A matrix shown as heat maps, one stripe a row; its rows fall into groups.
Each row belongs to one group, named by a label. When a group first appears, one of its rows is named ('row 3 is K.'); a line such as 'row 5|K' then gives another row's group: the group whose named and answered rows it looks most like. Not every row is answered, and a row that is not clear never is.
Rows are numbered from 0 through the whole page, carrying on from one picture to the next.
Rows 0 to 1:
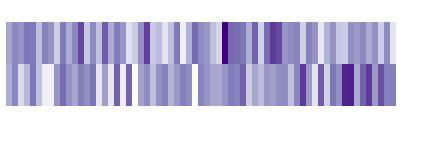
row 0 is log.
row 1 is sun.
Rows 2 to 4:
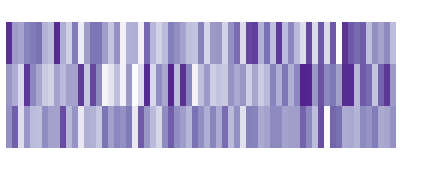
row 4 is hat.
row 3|sun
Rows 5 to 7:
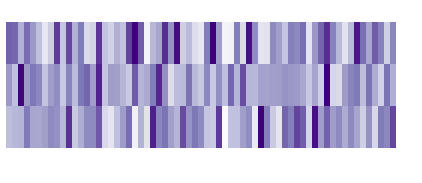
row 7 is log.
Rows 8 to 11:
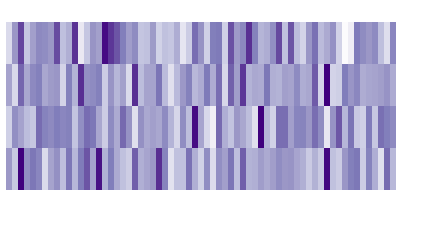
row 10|log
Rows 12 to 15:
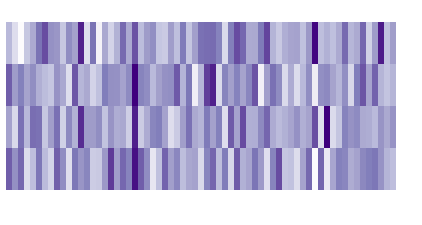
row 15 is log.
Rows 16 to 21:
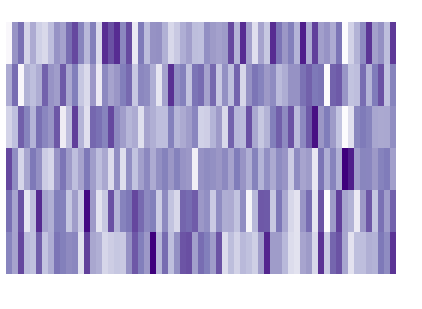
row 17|hat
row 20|log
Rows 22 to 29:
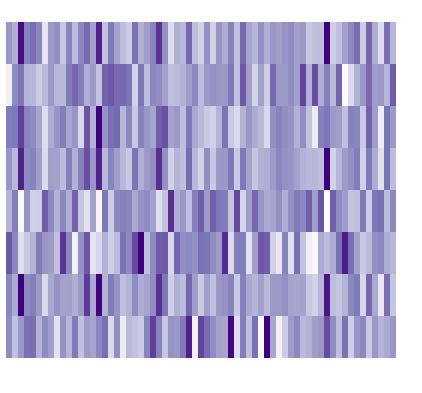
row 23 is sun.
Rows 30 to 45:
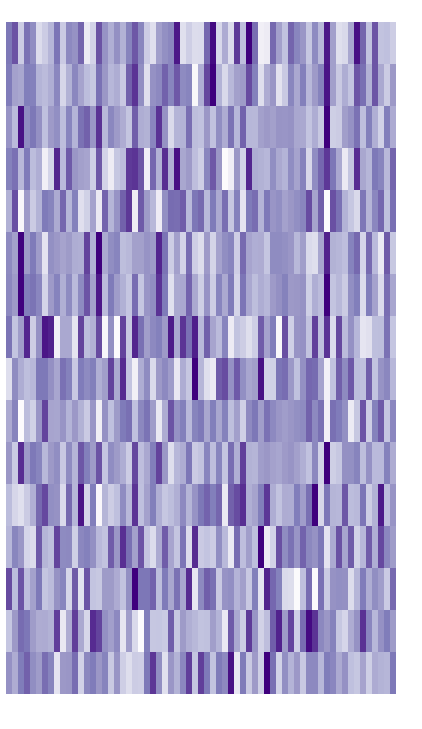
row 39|hat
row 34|hat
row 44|sun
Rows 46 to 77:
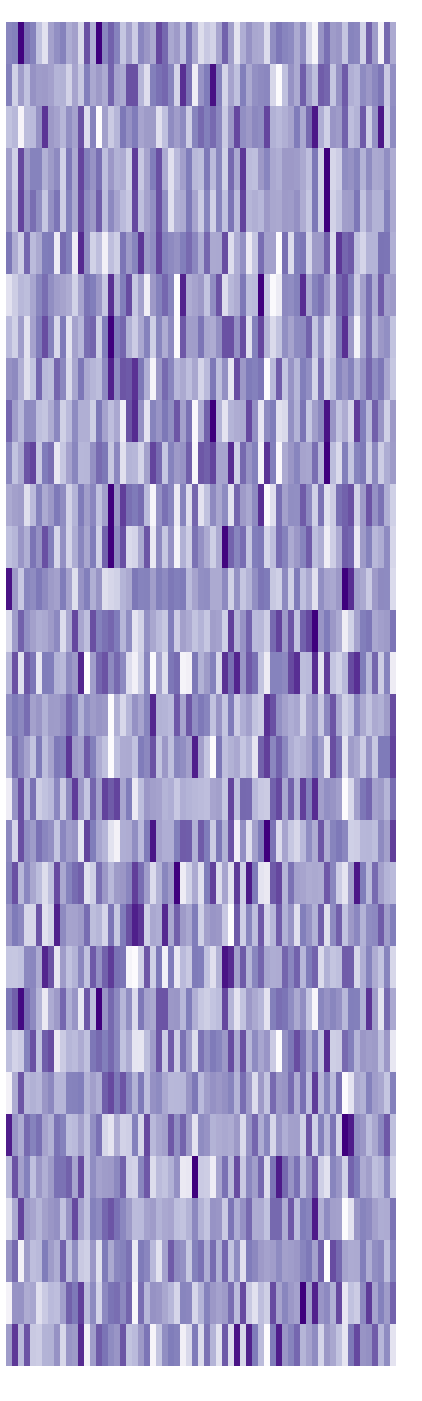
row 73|log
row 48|hat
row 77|log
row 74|sun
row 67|log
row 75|hat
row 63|log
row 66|log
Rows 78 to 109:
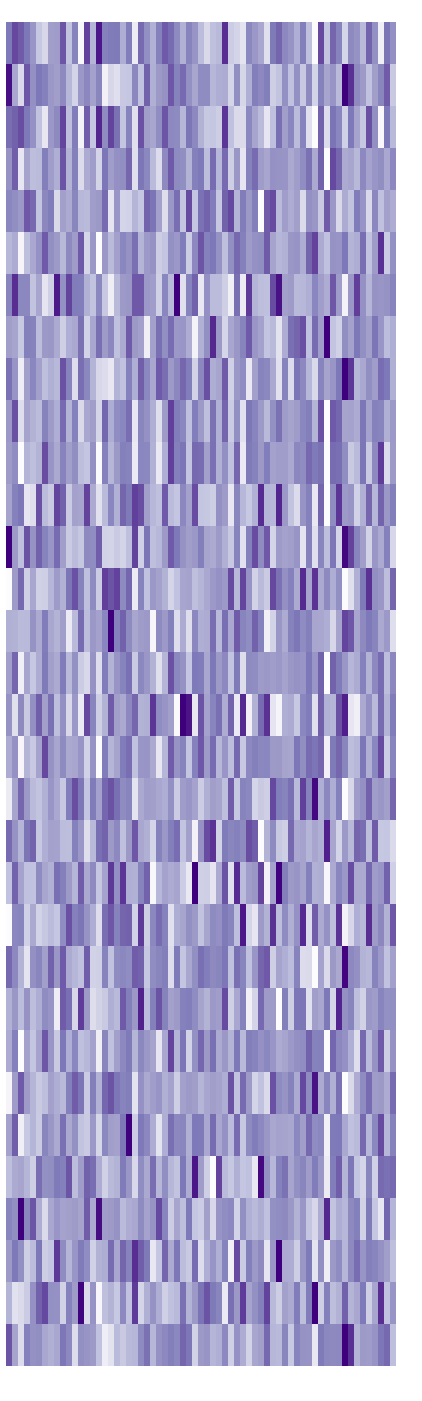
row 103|sun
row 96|sun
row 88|hat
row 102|hat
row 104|hat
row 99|sun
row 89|log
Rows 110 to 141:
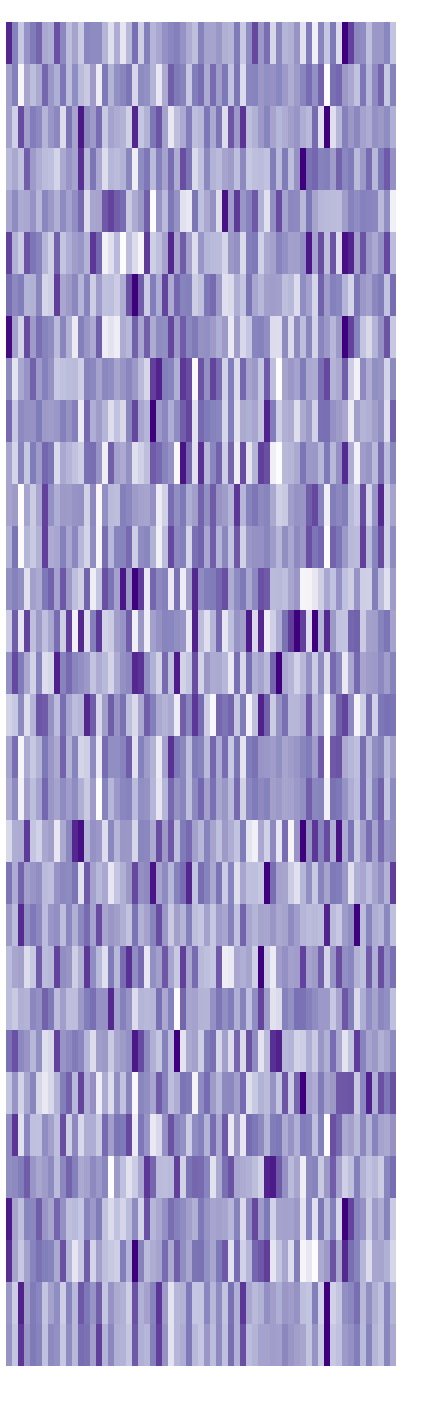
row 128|hat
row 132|log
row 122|hat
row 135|sun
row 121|hat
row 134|log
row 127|hat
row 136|hat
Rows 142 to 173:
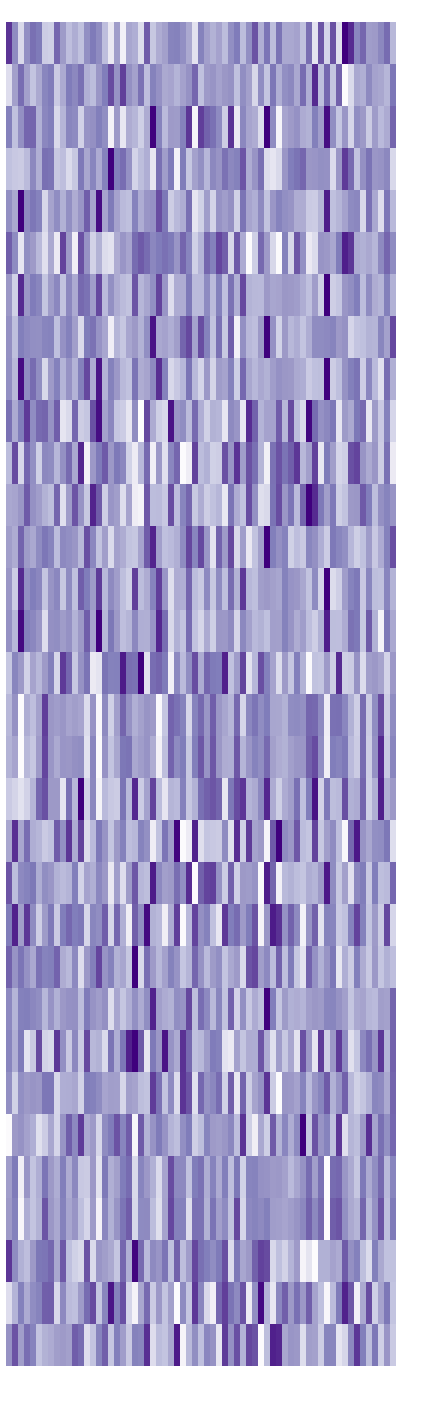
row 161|log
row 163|log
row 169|hat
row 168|sun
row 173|log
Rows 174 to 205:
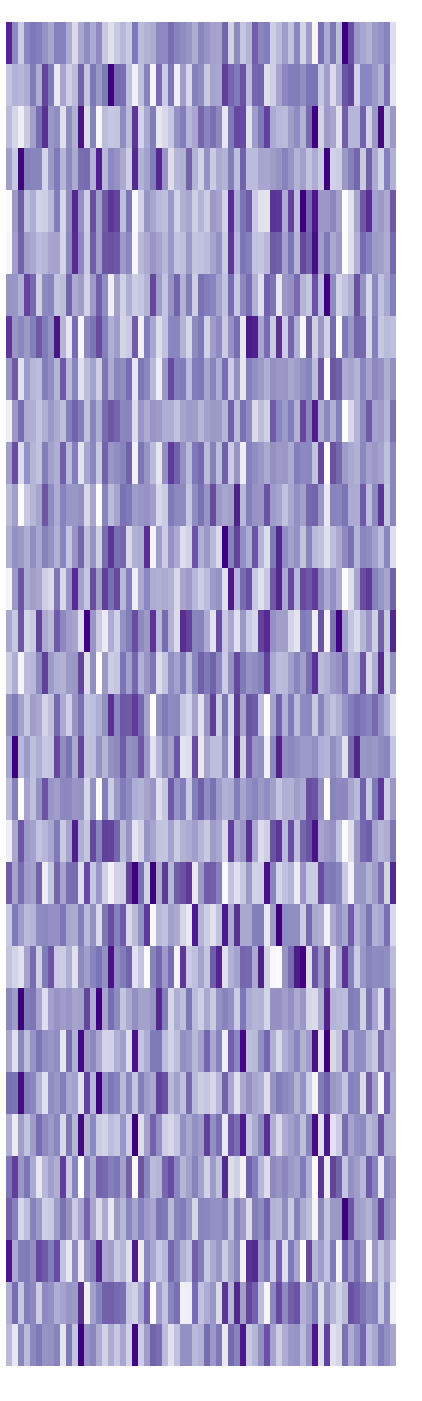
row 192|hat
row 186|log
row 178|sun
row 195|log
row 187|sun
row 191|log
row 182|hat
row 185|hat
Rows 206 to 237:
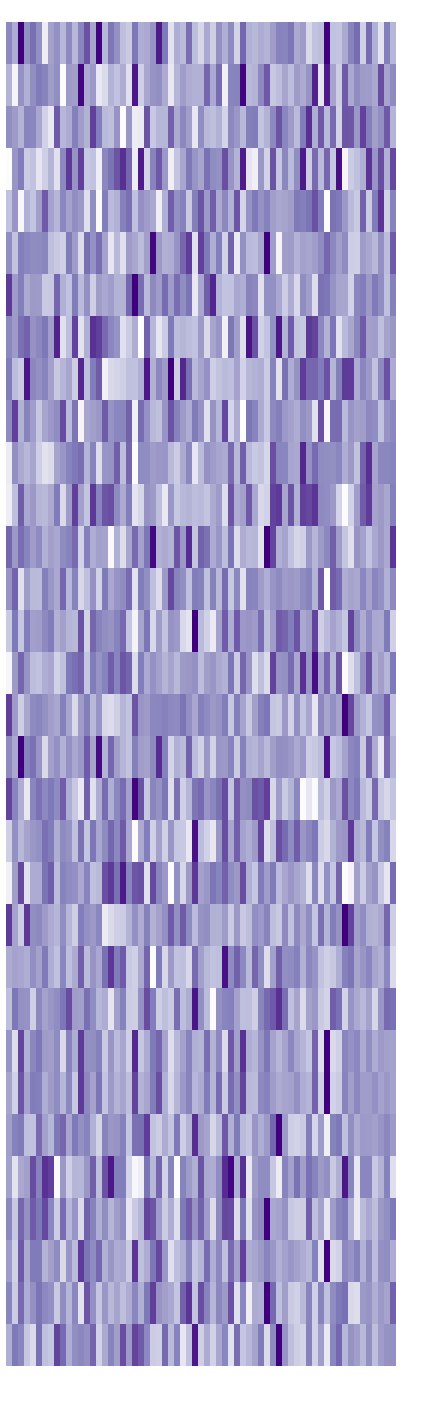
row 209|sun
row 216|sun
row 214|sun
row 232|log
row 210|hat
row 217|sun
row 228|log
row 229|log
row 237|log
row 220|log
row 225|log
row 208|sun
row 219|hat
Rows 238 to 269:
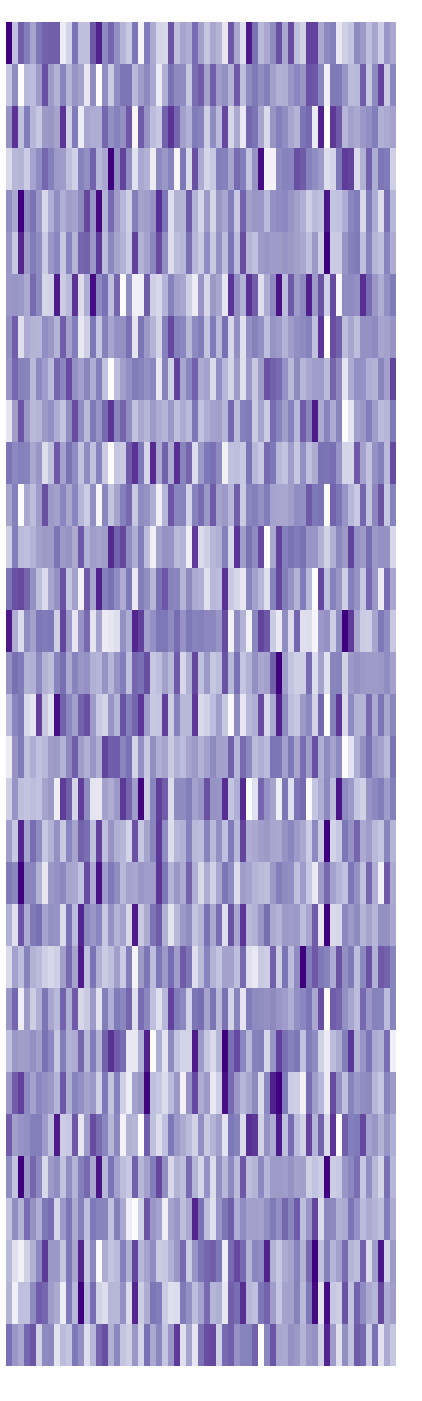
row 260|sun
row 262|log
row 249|hat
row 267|hat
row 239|hat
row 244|sun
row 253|log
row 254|log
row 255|sun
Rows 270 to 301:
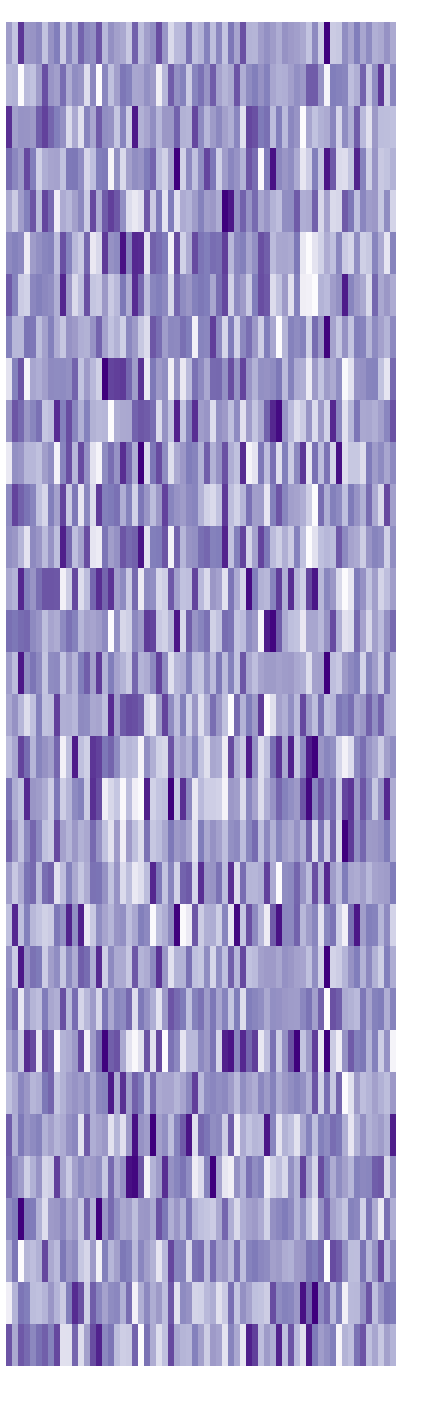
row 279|log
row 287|sun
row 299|hat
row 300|sun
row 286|log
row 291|log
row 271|hat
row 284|log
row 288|sun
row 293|hat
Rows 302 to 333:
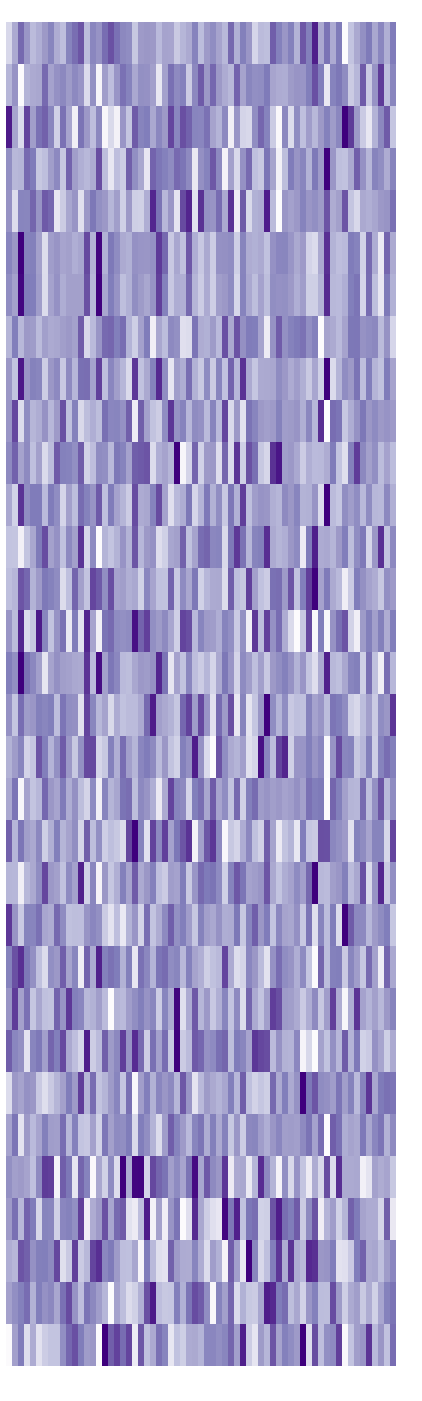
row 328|hat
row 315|sun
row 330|log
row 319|log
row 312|log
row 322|hat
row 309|log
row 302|sun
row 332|log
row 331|sun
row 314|hat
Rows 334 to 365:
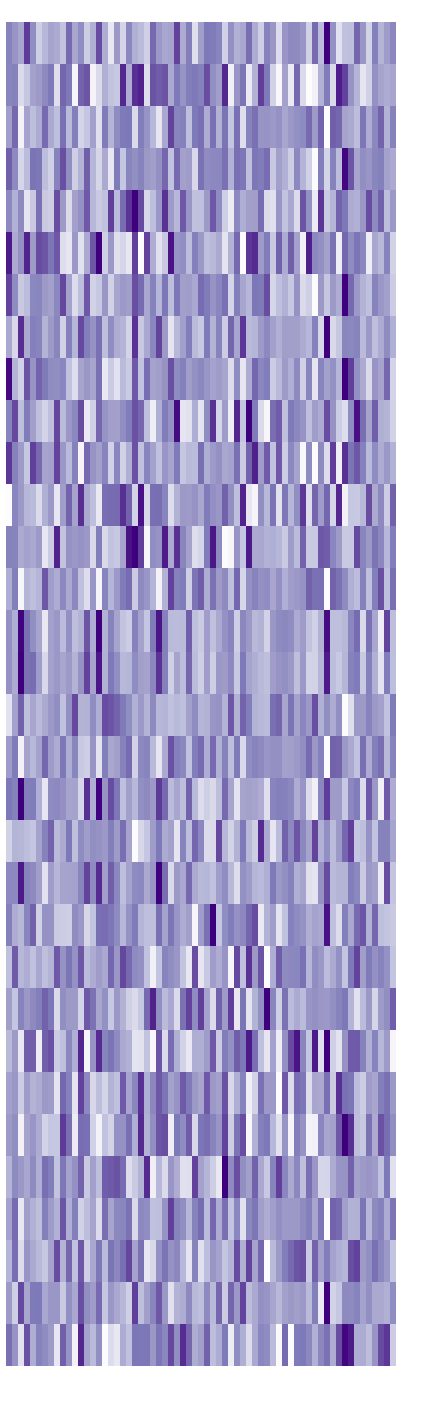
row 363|log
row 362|hat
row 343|log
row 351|hat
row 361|log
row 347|hat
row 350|sun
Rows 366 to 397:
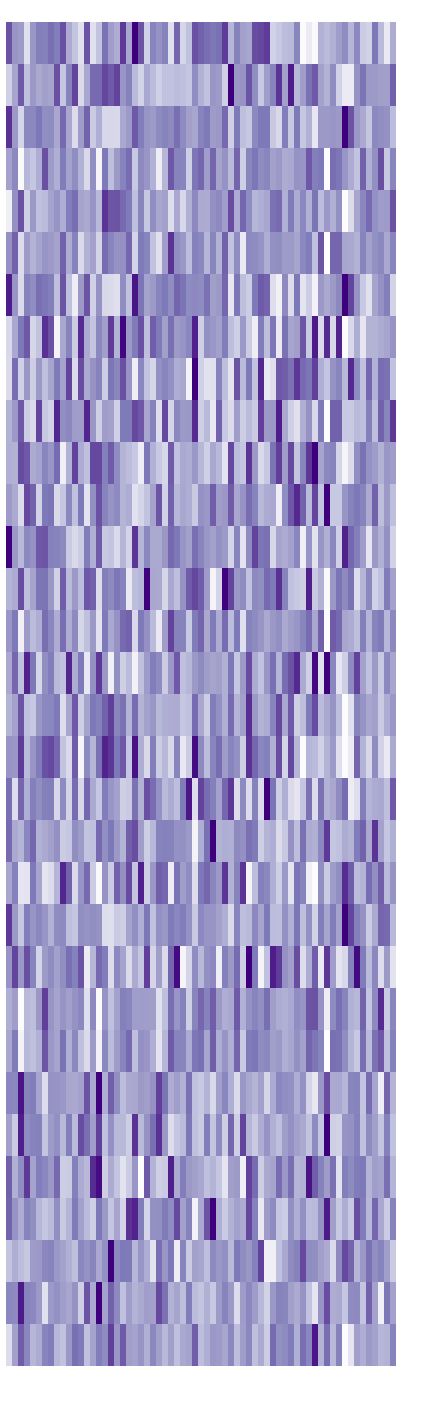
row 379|log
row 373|sun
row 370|sun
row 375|log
